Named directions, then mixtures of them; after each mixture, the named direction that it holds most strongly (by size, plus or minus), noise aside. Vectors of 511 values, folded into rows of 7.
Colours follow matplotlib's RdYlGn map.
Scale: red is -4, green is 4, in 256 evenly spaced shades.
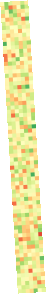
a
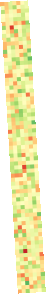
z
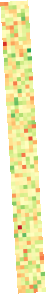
z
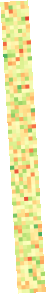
a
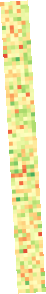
z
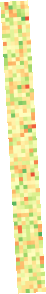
a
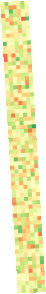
a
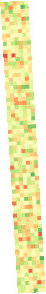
a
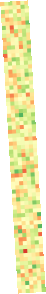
z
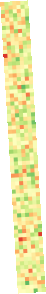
a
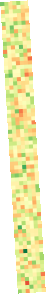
z
